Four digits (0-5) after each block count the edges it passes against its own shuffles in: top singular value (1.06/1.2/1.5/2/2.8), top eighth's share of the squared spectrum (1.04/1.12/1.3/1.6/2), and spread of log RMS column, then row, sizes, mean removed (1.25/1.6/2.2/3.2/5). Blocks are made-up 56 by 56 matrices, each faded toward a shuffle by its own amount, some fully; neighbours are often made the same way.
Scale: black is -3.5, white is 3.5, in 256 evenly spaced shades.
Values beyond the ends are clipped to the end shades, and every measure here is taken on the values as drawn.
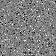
0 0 0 0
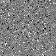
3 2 1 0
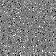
3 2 1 1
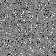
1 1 0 0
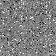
2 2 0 0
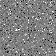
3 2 0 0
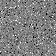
2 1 0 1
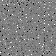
2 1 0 0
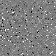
2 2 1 0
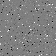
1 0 0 0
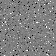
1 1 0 0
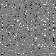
3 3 1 1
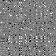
4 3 2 2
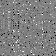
3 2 1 0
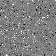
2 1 0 0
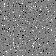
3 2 1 0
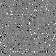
3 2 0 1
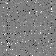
3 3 1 1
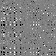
4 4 2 2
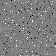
0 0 0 0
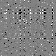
4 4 2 2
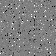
2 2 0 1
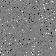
0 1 0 0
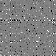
4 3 1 2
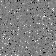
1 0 0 0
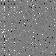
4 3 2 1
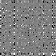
4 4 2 2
